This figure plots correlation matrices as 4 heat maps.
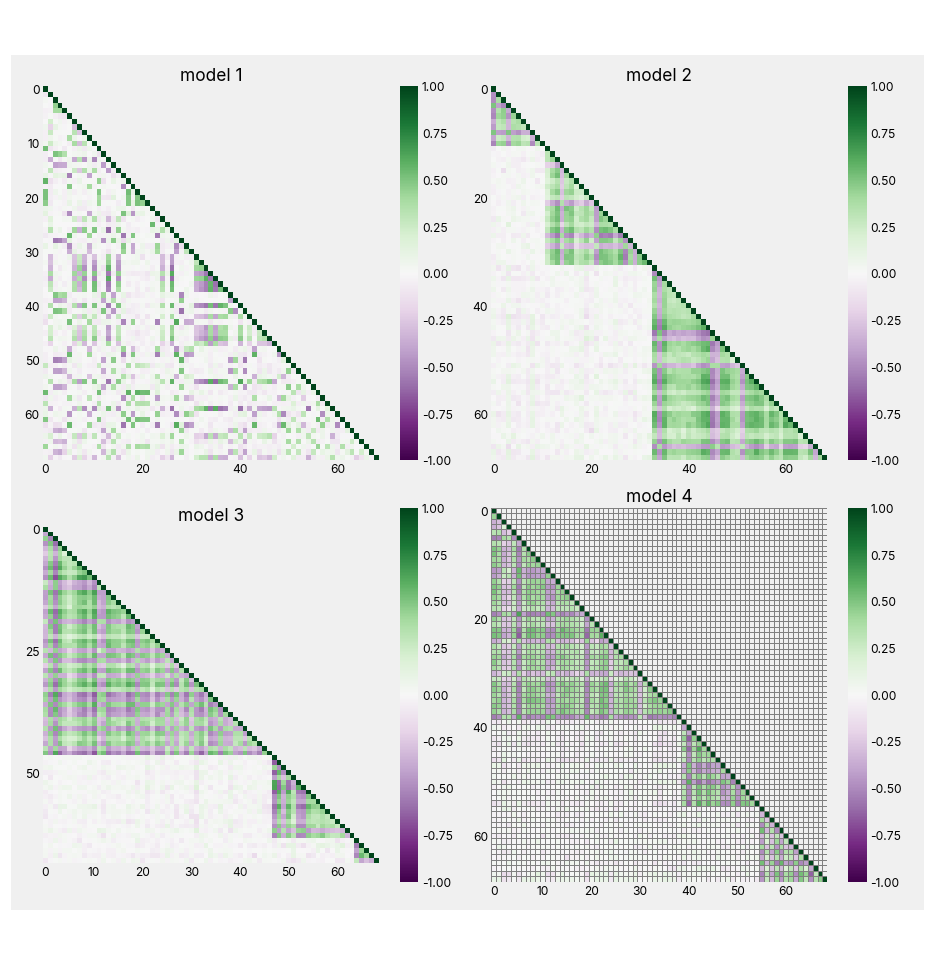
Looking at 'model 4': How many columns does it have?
69
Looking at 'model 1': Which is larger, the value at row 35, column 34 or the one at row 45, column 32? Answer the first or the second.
the second
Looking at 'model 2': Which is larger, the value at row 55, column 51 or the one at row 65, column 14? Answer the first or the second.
the second
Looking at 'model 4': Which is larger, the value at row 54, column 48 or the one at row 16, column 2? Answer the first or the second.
the second
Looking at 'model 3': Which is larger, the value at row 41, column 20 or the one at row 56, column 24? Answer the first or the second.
the second
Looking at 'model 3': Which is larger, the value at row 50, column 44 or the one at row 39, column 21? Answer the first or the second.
the second
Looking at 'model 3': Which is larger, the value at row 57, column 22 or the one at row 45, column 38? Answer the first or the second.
the second
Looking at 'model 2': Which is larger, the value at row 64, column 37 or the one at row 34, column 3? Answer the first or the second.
the first
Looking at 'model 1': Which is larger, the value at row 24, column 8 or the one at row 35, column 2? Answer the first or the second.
the first
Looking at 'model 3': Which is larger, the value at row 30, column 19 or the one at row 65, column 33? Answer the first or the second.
the first
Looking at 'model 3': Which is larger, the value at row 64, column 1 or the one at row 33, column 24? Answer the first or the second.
the second
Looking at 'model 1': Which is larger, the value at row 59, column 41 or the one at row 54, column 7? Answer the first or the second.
the first
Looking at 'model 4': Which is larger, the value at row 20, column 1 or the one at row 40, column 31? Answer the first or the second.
the first
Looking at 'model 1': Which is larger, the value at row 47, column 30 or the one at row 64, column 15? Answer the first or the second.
the second
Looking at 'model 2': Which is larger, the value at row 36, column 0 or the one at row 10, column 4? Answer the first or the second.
the second
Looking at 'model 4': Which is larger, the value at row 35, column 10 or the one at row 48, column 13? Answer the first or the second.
the first
